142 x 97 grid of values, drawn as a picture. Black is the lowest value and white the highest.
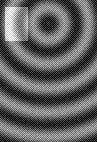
Ninth with the highest average: top left. Odd patch: higher, in the top left. Slope: none. Histogram: bell-shaped. Rings: centred on the top middle.
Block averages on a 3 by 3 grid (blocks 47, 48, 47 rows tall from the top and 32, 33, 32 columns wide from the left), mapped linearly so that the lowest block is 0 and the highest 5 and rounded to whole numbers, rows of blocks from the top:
5 2 0
0 0 0
1 0 1
